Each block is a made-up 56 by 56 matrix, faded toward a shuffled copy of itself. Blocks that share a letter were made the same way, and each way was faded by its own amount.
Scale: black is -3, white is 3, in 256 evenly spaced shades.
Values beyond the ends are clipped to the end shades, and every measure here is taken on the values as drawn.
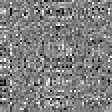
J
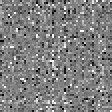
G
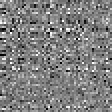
J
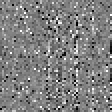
G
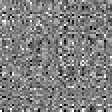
J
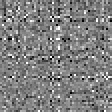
J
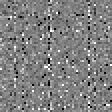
G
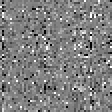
G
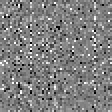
G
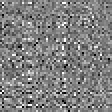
J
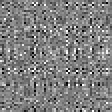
J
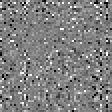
G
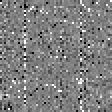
G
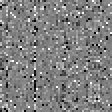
G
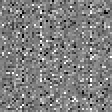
G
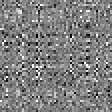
J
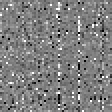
G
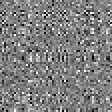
J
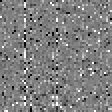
G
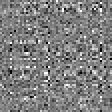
J
